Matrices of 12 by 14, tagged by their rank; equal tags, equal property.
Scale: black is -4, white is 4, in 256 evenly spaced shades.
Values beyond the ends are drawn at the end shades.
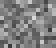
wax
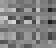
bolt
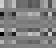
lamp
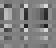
lamp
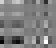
lamp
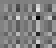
lamp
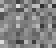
bolt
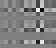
lamp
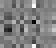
bolt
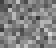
wax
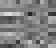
bolt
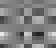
lamp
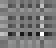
lamp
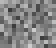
wax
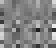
bolt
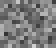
wax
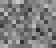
wax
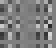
lamp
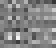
bolt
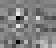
bolt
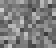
wax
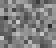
wax
